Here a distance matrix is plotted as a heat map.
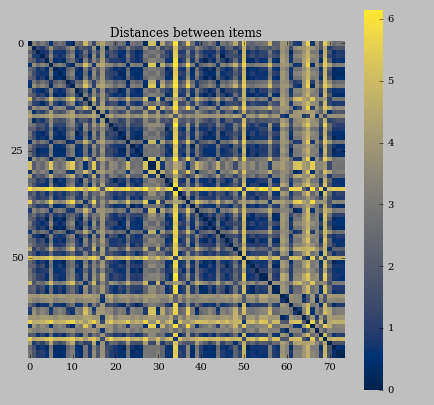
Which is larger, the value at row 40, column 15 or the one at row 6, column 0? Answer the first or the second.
the first
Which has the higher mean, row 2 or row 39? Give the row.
39
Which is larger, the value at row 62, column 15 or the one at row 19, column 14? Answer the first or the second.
the second
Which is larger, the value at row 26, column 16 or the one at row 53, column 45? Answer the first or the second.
the first
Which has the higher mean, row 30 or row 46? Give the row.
30
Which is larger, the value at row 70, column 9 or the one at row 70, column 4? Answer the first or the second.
the first
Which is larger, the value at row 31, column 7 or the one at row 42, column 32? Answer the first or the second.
the first
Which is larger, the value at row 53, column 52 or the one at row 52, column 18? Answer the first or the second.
the second
